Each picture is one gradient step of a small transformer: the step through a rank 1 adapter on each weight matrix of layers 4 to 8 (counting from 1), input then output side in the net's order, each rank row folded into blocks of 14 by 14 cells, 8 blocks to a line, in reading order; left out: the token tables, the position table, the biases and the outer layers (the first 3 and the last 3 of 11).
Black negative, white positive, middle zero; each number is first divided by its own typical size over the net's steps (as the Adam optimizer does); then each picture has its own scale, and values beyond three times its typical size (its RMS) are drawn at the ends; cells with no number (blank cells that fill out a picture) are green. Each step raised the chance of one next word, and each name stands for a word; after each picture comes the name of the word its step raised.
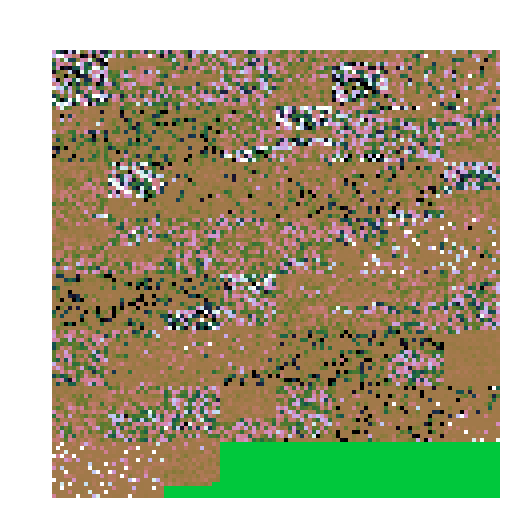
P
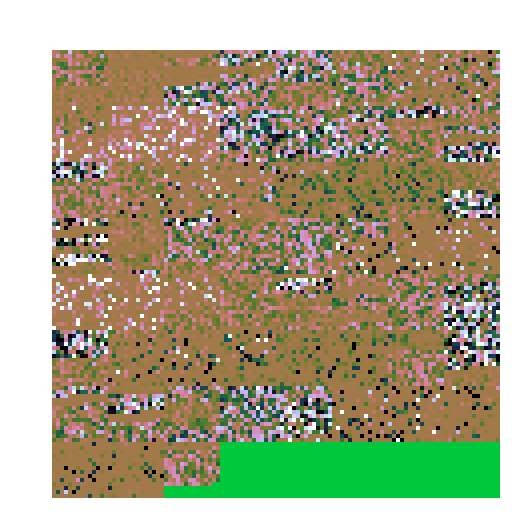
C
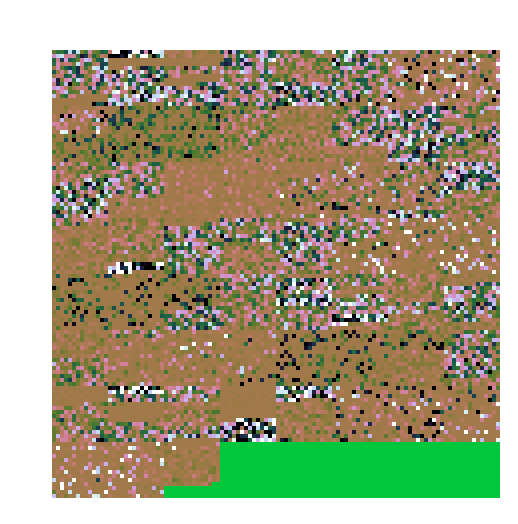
P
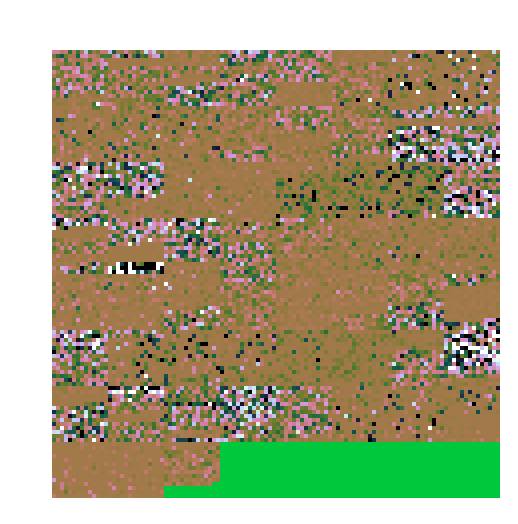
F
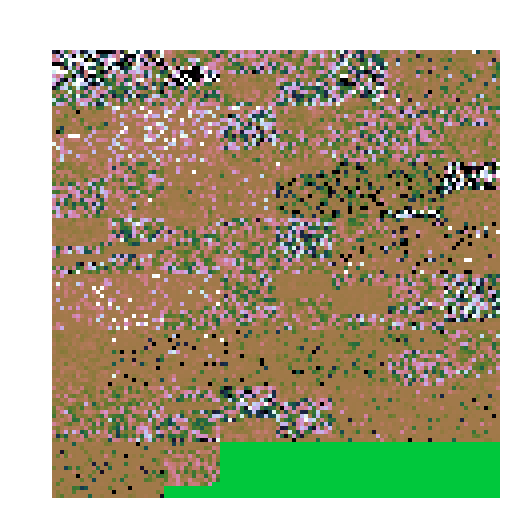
C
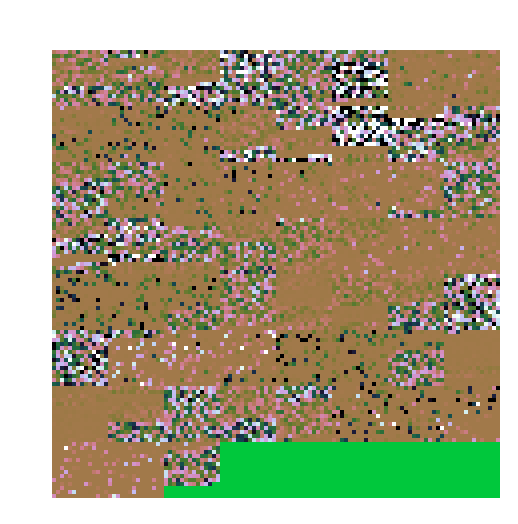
P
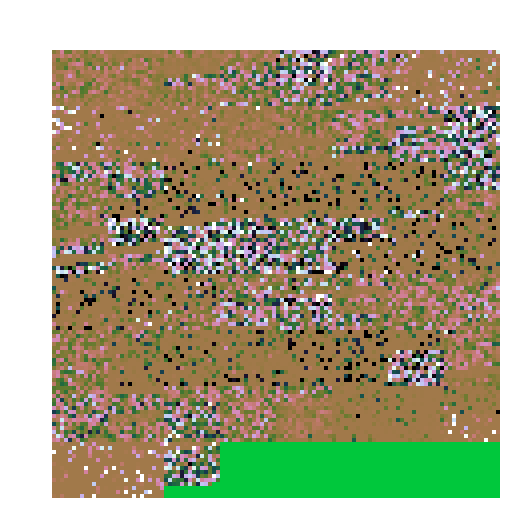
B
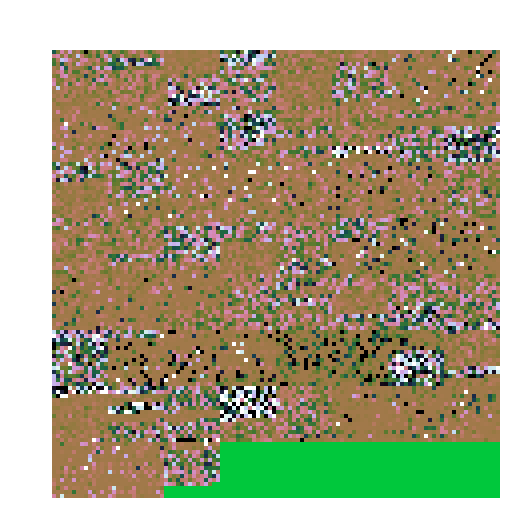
P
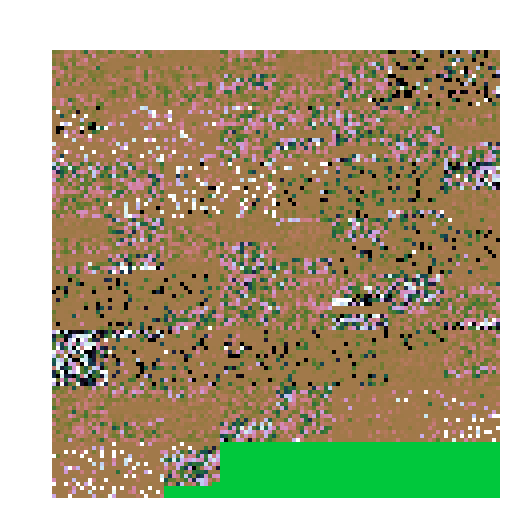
B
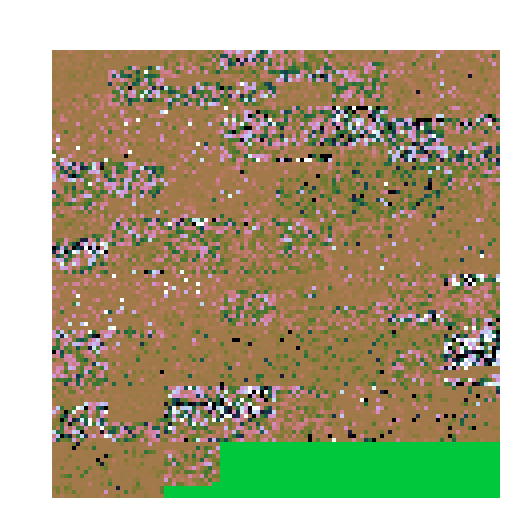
F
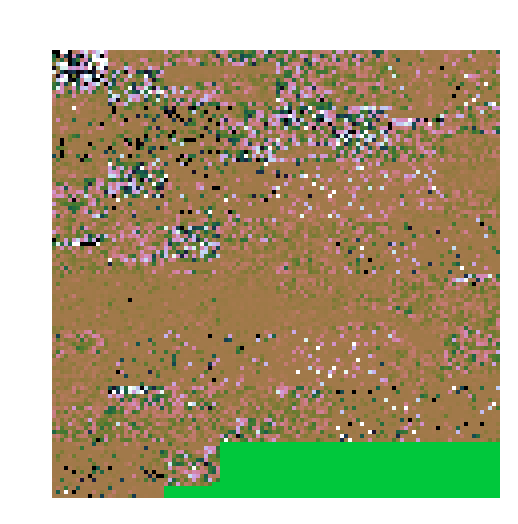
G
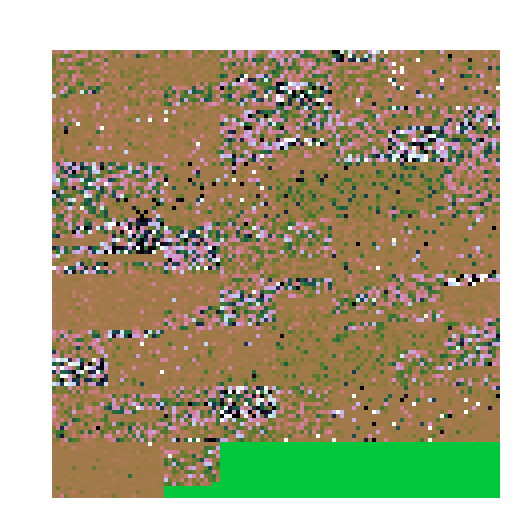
F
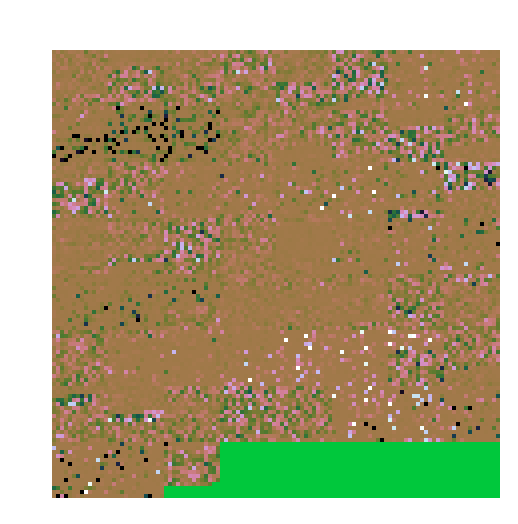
G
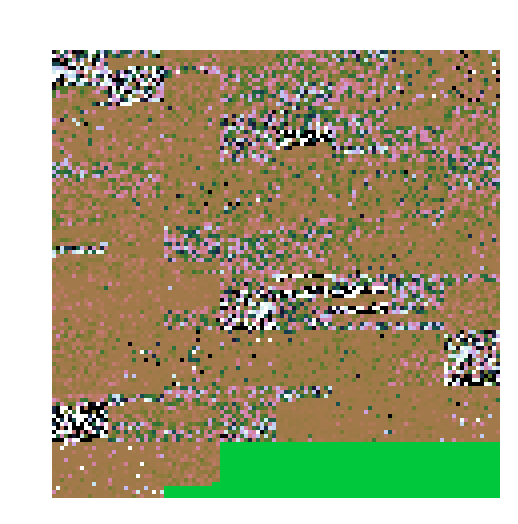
B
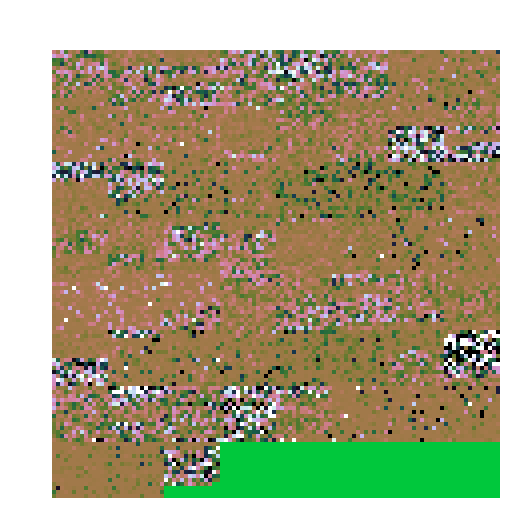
F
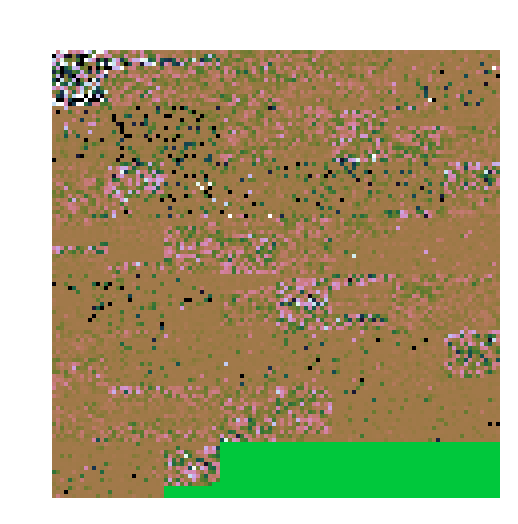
G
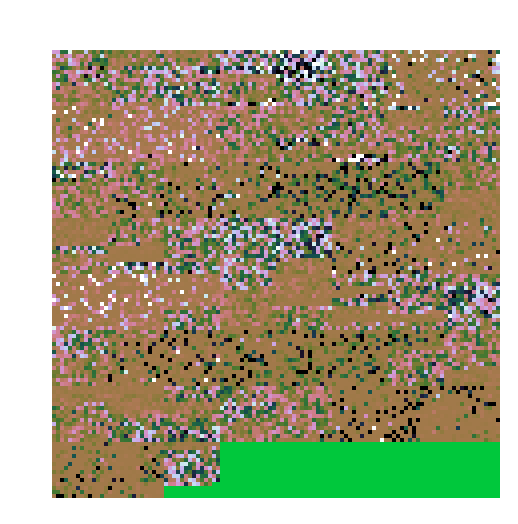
C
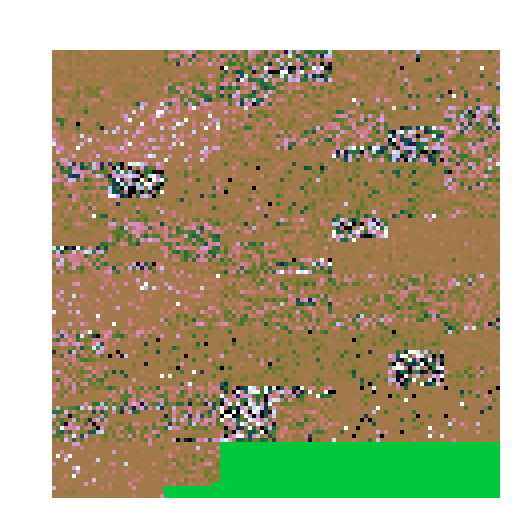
F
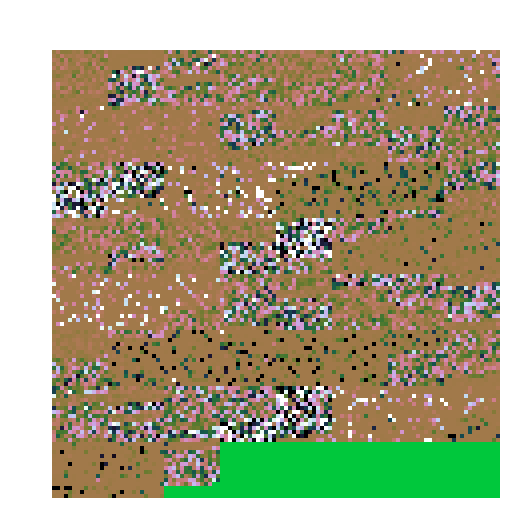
C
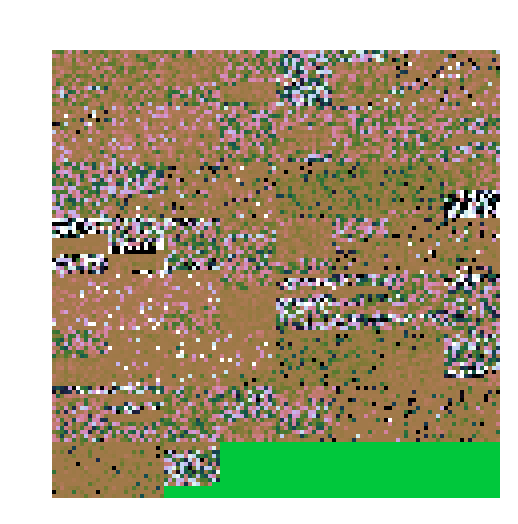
C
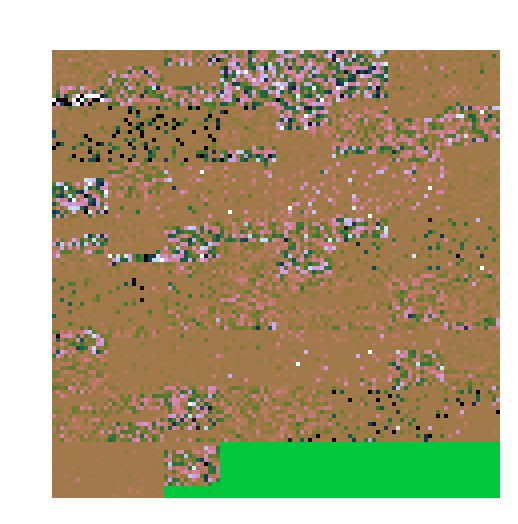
G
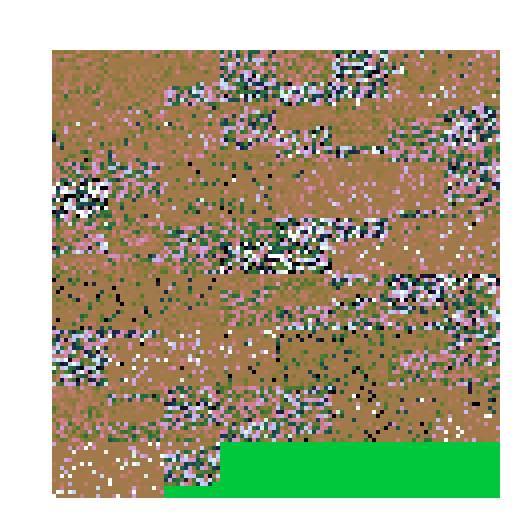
B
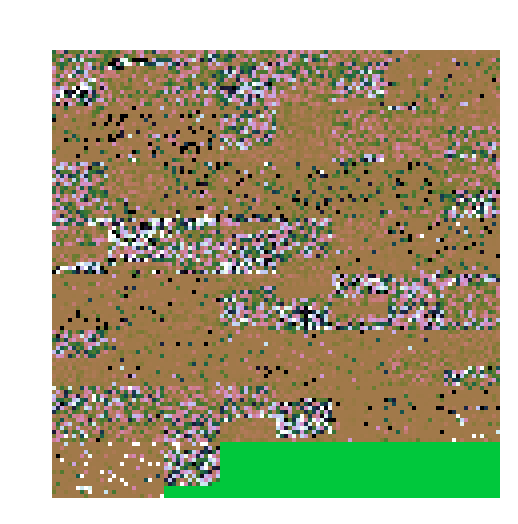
B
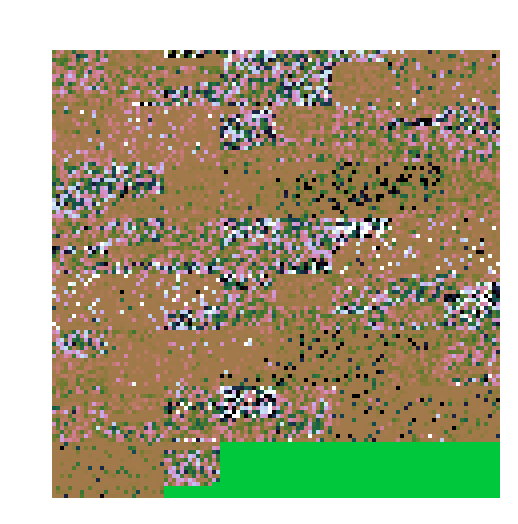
C
